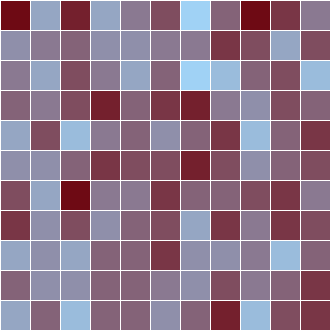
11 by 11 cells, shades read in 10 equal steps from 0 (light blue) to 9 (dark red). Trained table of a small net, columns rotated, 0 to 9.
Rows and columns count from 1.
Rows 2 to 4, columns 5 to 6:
3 4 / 2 5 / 5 7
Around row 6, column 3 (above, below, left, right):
1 9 3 7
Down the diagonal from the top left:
9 4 6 8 5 6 5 7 4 5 7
